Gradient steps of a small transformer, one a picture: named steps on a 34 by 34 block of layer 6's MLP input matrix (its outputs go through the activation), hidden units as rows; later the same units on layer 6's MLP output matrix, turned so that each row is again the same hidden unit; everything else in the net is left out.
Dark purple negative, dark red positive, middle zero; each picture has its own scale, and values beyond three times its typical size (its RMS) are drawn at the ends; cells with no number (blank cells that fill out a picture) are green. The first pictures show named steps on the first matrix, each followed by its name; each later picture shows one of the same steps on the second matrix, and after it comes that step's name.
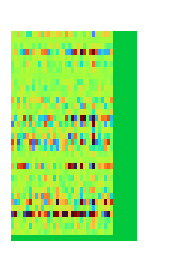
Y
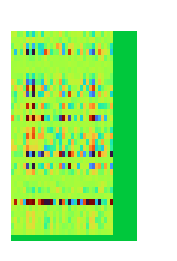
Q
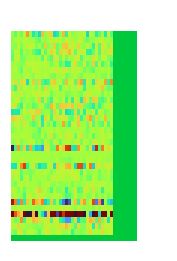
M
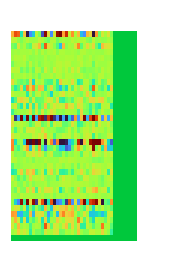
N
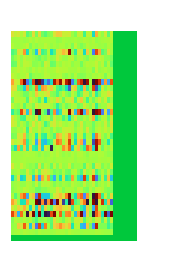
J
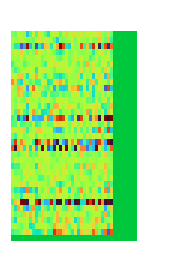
N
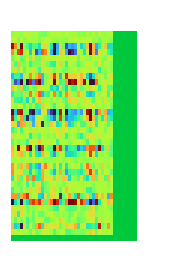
J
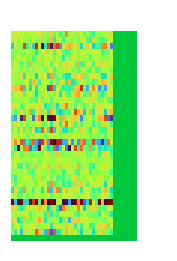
N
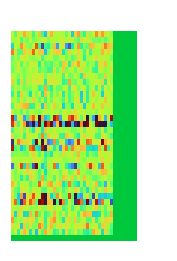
Y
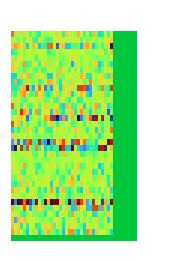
N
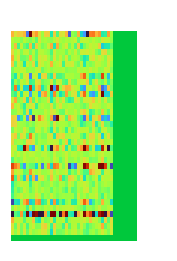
M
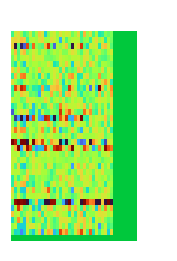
N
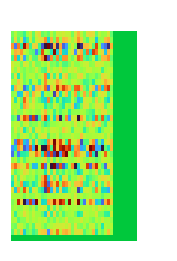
Q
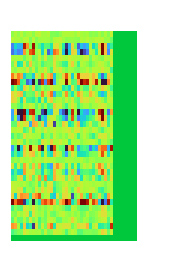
J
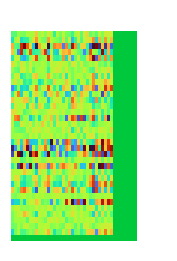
Q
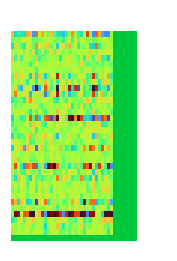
M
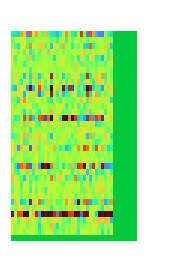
M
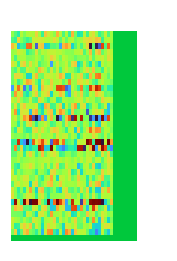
N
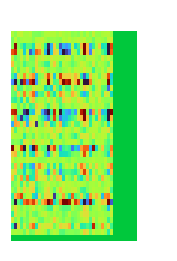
J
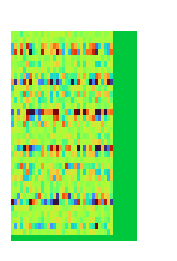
J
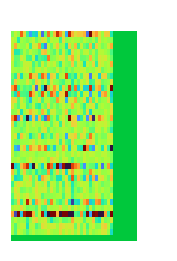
M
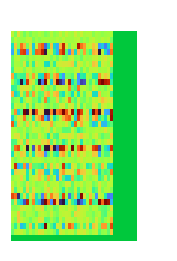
J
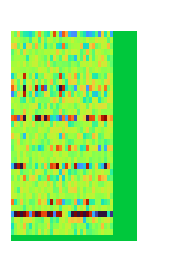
M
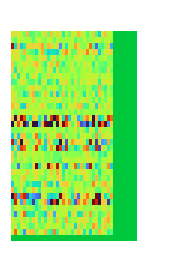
Y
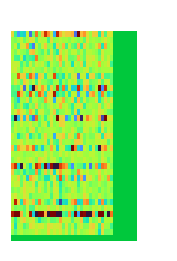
M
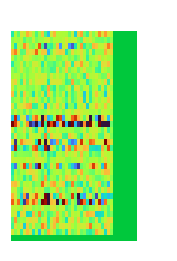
Y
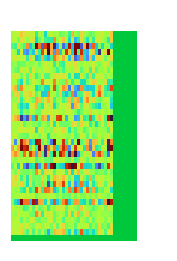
Q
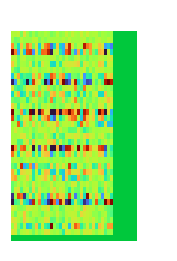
J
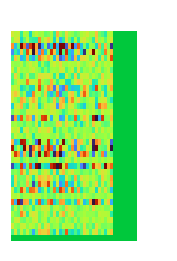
Q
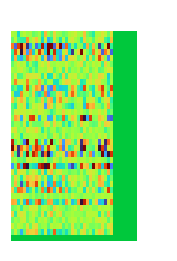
Q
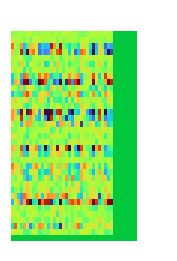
J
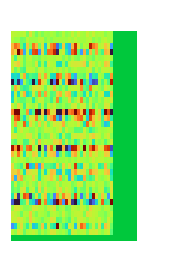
J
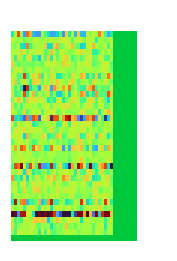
M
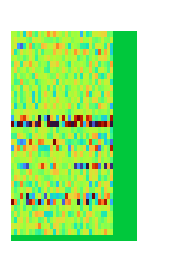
Y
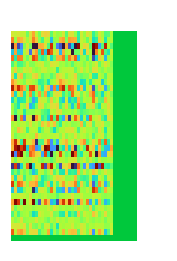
Q
